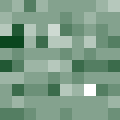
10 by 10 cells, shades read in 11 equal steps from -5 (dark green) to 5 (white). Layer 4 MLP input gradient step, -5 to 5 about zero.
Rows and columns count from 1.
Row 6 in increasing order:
-4 -3 -3 -2 -2 -2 1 1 1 2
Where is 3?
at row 3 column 5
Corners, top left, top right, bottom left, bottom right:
0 2 -2 -1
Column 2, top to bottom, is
1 0 -4 -5 -1 -2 1 -3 1 -2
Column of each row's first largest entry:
10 1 5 5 1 5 1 8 2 4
